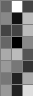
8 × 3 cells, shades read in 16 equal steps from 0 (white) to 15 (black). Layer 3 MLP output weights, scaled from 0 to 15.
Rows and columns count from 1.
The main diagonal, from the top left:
9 14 4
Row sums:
20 25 26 31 19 26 26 21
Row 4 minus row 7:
1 2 2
